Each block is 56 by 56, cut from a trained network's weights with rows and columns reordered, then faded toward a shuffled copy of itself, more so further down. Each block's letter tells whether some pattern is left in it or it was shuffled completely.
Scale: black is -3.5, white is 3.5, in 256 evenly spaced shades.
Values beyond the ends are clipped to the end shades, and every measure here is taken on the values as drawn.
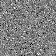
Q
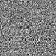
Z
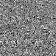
Z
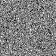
Q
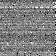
Z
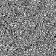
Z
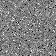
Q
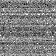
Z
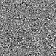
Z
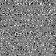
Z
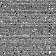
Z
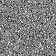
Q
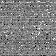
Z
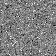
Q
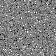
Q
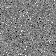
Q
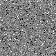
Q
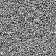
Z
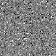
Z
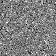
Q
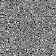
Z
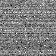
Z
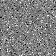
Q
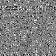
Z
